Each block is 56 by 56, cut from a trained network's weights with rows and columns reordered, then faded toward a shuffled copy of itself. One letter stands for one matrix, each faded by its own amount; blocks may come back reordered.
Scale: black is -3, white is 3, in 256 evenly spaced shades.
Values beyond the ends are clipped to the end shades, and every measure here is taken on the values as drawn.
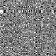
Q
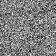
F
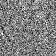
F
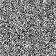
F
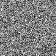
F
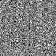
F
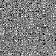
Q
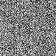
F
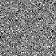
Q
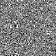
Q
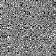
Q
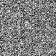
F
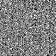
F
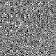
Q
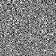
Q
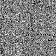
F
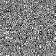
Q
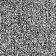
F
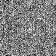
F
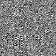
Q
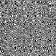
Q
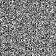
F
